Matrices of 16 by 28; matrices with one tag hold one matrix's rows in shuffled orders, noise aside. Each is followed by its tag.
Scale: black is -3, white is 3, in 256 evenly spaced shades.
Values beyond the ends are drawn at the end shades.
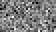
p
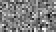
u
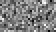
u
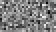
u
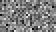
p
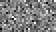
p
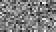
u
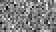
p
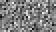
p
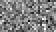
u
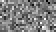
u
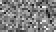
u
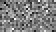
p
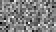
p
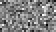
u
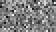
p
